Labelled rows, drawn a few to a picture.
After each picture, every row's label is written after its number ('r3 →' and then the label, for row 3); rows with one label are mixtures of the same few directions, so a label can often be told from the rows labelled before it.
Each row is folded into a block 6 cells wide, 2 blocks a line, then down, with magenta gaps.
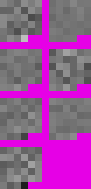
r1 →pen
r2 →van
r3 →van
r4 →van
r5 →pen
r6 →pen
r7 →pen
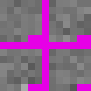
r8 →van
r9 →van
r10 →pen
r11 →pen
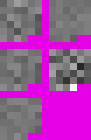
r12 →van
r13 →pen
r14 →van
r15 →pen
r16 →van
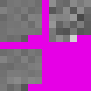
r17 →pen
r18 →pen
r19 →pen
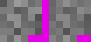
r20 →van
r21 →van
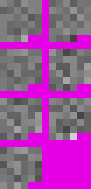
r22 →pen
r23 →pen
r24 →van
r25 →van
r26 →van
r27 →pen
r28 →van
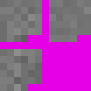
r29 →pen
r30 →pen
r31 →van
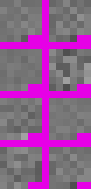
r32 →pen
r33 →pen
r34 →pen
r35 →van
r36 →pen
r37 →pen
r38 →van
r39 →pen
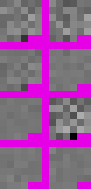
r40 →pen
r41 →van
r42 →pen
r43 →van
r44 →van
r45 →pen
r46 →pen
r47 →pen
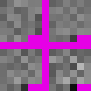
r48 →van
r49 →pen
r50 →pen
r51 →pen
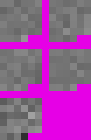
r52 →pen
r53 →van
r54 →van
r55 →pen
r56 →pen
